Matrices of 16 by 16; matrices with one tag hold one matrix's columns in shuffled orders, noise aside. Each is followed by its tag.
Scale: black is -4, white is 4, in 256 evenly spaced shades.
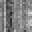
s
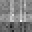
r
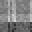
r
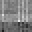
r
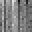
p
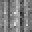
s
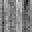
p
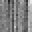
p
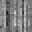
s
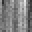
p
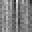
p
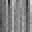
p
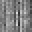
s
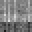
r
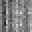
s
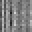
s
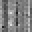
s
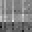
r
